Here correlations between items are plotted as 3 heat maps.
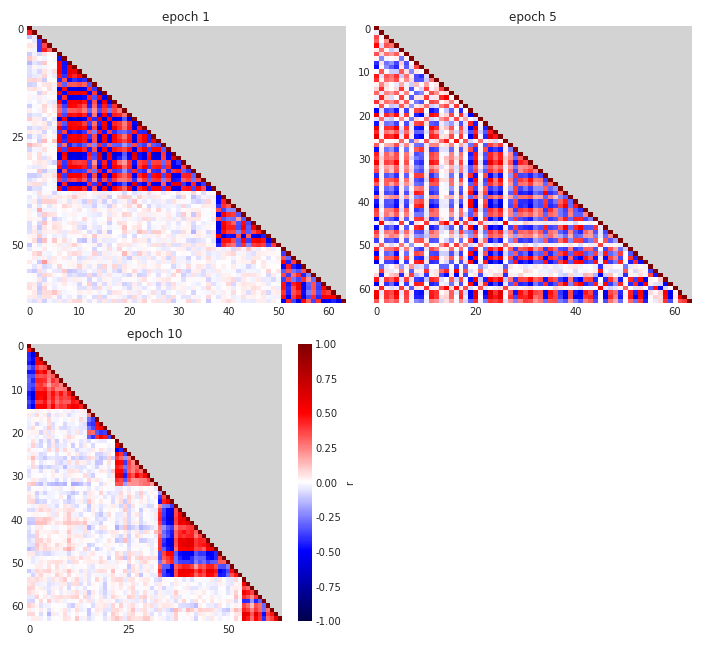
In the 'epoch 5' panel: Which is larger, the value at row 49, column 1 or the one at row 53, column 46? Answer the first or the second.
the first
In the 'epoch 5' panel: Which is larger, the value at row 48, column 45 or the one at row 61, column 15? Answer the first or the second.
the second
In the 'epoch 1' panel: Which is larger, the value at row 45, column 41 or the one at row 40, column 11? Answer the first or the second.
the first
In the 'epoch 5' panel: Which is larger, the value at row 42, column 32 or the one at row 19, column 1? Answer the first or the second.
the first
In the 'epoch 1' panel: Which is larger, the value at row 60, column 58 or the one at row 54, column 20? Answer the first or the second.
the second
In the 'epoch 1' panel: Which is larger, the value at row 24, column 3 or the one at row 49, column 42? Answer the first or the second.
the first
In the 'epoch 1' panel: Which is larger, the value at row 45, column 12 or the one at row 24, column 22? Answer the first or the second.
the first
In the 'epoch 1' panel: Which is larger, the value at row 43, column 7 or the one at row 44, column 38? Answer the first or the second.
the second
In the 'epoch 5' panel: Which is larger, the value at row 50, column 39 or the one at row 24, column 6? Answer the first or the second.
the second
